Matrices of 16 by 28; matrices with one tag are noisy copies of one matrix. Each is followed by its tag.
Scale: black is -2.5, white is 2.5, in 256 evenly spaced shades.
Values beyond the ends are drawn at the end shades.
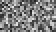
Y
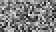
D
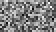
D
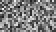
Y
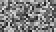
D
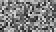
D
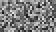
D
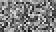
D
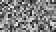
Y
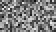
Y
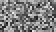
D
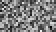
Y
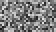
D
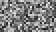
D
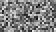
D
